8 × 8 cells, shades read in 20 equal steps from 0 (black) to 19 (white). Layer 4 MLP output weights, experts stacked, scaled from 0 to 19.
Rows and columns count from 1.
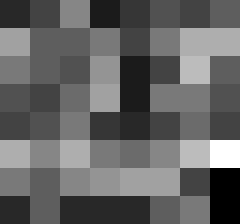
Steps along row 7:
down up up up same down down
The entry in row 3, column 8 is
7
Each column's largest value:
13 10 13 12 12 12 14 19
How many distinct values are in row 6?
6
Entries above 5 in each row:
3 7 6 6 3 8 6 3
